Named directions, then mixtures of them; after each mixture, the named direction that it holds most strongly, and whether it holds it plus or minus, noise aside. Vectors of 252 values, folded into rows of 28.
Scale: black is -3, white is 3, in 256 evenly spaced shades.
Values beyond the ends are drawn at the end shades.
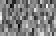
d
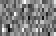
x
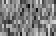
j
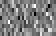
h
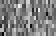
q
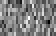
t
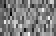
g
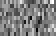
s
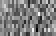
s, plus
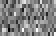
x, plus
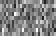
x, plus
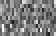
x, plus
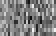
s, plus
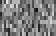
j, plus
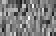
t, plus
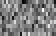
j, plus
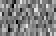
d, plus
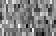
d, minus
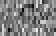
x, plus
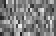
g, plus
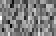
d, plus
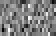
x, minus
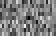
t, minus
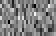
h, minus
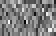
h, plus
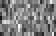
d, minus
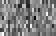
q, minus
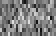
h, minus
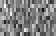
g, minus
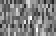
s, minus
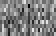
x, plus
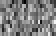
x, minus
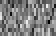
t, plus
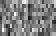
x, plus
